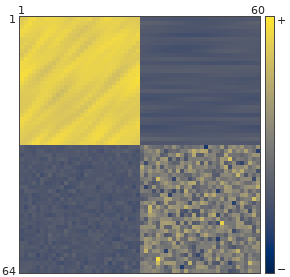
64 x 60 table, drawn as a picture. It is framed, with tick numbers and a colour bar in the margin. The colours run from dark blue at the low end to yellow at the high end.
It is made of 2 by 2 panels. Panel 1,1: very high, slanting up to the right, faint in contrast. Panel 1,2: low, streaked across, faint in contrast. Panel 2,1: low, fine-grained, faint in contrast. Panel 2,2: middling, fine-grained, strong in contrast.
